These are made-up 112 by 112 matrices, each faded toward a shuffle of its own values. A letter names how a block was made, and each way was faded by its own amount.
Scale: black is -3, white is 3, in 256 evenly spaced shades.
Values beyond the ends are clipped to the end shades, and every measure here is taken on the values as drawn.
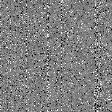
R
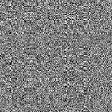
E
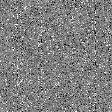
R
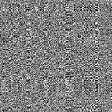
E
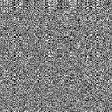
E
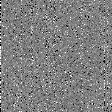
R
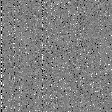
R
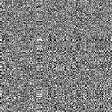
E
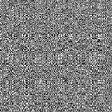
E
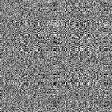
E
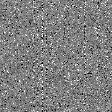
R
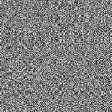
E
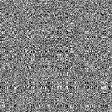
E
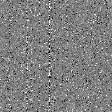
R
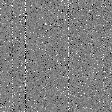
R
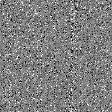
R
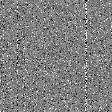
R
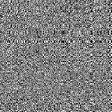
E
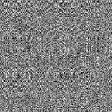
E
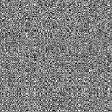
E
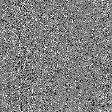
R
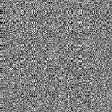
E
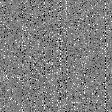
R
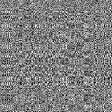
E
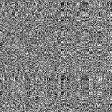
E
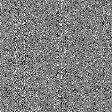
R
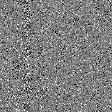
R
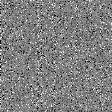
R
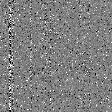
R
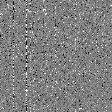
R
